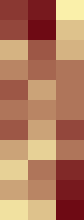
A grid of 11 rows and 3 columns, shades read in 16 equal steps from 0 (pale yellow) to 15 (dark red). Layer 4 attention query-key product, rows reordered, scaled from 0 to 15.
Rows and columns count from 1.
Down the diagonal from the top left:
12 15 4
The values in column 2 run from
2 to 15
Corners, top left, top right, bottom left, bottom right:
12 0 1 15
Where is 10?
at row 3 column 2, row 5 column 1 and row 7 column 1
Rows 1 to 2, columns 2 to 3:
14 0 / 15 3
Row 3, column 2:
10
